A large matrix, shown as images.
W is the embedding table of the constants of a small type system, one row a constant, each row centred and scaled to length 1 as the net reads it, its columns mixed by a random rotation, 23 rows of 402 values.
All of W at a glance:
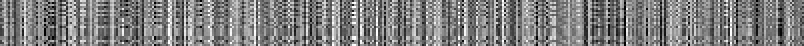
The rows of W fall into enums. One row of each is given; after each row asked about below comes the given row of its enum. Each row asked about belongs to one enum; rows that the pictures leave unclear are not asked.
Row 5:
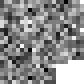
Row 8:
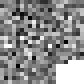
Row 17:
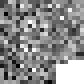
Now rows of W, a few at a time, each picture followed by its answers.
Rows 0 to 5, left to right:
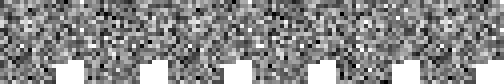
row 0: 5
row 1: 8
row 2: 5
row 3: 8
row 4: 17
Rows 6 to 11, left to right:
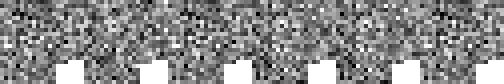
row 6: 8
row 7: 5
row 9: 17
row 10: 17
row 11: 8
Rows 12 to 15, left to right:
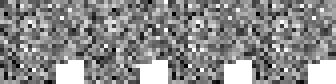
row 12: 17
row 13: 5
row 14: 17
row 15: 17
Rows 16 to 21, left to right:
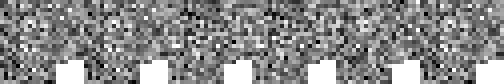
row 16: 17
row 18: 8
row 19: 8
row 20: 5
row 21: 17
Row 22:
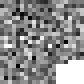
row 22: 8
